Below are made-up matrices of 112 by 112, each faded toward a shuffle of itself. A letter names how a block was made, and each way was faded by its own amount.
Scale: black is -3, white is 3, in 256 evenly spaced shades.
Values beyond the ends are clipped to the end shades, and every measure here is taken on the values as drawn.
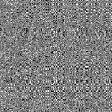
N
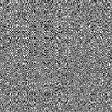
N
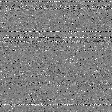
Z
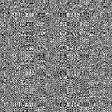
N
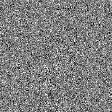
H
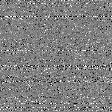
Z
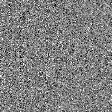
H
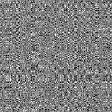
N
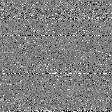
Z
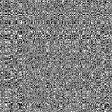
N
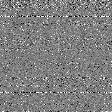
Z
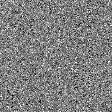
H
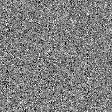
H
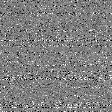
Z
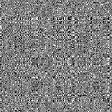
N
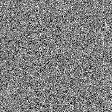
H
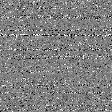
Z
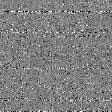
Z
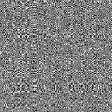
N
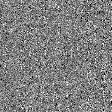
H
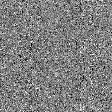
H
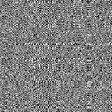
N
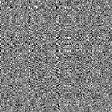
N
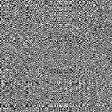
N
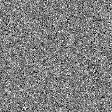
H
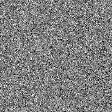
H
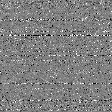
Z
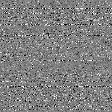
Z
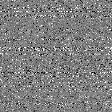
Z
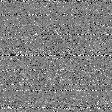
Z
